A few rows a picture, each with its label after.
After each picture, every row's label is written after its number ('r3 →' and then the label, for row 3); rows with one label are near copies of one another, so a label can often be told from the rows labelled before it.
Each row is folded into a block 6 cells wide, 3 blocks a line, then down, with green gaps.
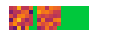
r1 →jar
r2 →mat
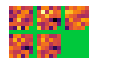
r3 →jar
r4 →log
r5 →mat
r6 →log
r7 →log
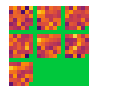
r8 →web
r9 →mat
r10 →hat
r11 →hat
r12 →mat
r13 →jar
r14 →mat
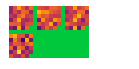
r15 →jar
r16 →mat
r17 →jar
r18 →web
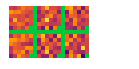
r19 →mat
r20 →jar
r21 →web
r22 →mat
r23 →web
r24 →hat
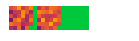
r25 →jar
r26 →mat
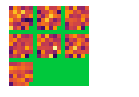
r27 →log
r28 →jar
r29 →hat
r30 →hat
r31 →hat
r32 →jar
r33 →mat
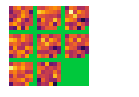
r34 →jar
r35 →mat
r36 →log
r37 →mat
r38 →log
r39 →log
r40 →mat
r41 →hat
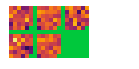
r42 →hat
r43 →mat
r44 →web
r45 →log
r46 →mat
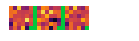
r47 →hat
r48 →log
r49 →hat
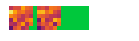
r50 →mat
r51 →mat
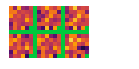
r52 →hat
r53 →jar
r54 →jar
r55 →hat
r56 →hat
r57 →log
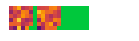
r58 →jar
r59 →mat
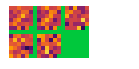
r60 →jar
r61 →jar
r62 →hat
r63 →log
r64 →web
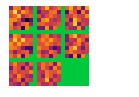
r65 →log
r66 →jar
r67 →web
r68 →log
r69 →log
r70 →jar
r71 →web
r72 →web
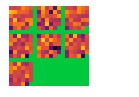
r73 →mat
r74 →web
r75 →mat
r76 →hat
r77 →log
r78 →hat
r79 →hat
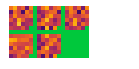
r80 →web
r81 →jar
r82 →web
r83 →mat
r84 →jar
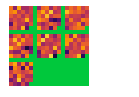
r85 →hat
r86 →log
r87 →mat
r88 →log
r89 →hat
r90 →hat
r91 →web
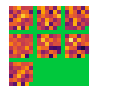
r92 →jar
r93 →web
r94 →web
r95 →hat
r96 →log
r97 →log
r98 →jar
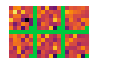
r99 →log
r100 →hat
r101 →mat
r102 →web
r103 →hat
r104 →hat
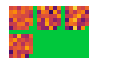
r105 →mat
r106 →web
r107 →jar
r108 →hat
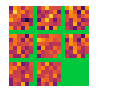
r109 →log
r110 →jar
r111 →web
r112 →web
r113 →mat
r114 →web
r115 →hat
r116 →hat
